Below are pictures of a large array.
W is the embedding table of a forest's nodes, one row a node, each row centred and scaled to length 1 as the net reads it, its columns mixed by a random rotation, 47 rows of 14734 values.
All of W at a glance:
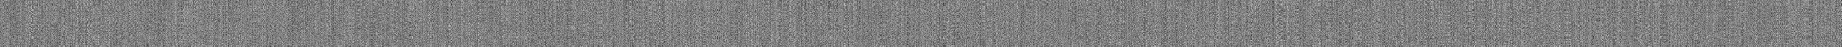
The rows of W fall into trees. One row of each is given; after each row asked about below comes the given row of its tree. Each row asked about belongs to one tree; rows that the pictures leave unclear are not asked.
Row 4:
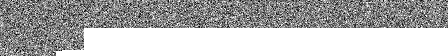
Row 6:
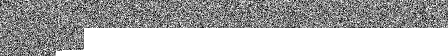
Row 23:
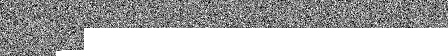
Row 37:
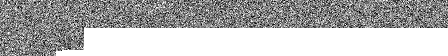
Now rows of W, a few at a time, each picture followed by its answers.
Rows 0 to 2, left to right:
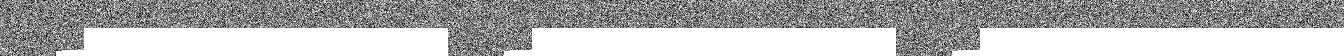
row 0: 4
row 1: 6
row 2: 6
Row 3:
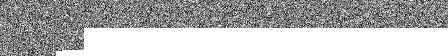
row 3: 4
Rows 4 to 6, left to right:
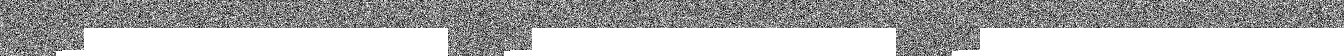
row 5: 4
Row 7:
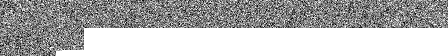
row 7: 6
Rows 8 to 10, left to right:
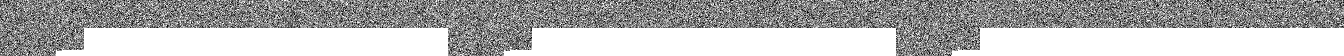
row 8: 6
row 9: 37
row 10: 37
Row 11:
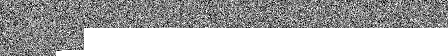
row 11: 23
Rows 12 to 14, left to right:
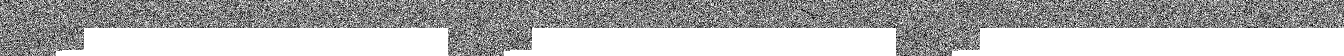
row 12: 6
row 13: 37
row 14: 6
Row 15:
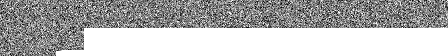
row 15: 23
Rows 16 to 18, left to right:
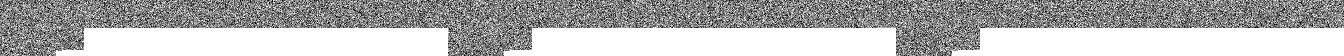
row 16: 37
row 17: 23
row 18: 6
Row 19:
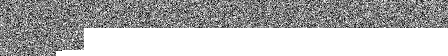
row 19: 4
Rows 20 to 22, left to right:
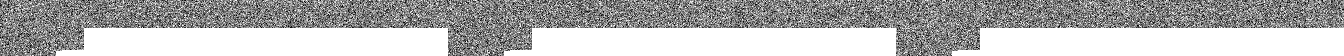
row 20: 6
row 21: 6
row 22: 23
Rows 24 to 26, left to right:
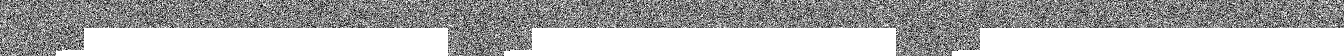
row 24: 37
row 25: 4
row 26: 4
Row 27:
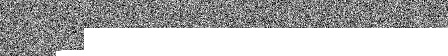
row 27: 23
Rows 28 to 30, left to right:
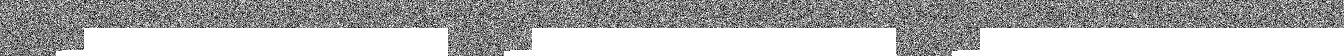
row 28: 6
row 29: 4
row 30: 23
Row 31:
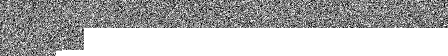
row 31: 37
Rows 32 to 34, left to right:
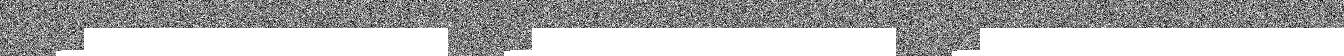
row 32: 23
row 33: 4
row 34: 23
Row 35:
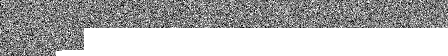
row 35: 23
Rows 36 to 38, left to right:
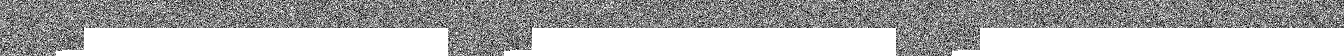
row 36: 37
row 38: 37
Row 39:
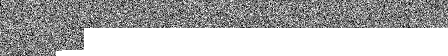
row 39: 23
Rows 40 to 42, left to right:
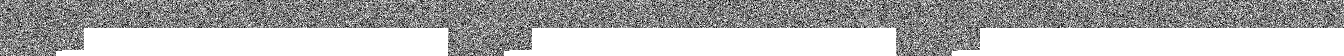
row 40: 4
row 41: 23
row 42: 23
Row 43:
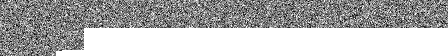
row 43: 4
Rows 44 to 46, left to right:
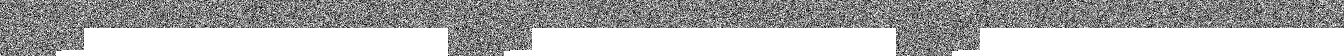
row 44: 23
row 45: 4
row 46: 4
